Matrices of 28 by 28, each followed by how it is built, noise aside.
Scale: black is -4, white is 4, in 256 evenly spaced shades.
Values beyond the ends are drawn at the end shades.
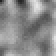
smooth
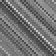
Toeplitz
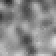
smooth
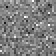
noise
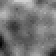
smooth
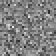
noise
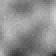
smooth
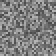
noise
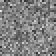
noise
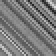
Toeplitz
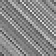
Toeplitz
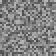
noise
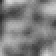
smooth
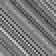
Toeplitz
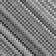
Toeplitz
